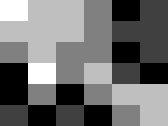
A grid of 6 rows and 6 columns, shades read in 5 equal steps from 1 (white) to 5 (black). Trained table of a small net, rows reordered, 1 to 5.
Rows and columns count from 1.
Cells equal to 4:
7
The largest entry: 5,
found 8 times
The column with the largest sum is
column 5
